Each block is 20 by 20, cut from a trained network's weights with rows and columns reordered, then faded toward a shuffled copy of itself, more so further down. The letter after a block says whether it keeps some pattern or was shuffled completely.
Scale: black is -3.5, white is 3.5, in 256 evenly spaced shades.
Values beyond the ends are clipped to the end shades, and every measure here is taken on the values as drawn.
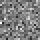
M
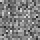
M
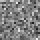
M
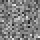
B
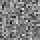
M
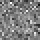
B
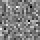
M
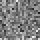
M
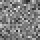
M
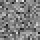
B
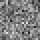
M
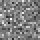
M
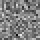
B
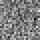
M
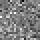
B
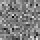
B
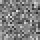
M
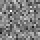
M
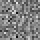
B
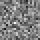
B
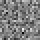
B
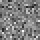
M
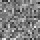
B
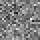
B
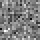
M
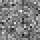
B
